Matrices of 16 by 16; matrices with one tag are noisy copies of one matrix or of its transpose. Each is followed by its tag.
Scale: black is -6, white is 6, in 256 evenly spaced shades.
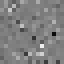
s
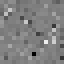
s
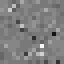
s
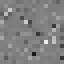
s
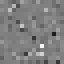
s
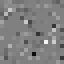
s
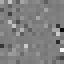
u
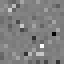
s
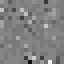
u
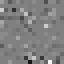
u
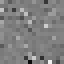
u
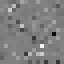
s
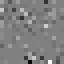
u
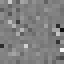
u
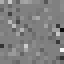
u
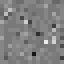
s
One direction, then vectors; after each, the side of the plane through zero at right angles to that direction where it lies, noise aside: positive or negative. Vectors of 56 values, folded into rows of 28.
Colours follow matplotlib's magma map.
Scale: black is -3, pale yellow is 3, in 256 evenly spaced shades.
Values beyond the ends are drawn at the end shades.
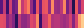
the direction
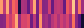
negative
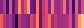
positive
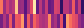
negative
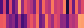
positive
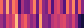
negative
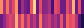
negative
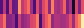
positive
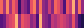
negative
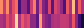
negative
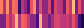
negative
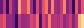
positive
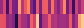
positive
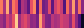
negative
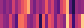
positive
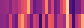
positive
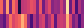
negative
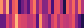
negative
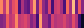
negative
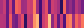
positive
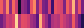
negative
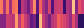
negative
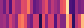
positive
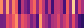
negative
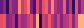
positive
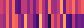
negative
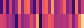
positive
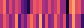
negative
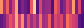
negative
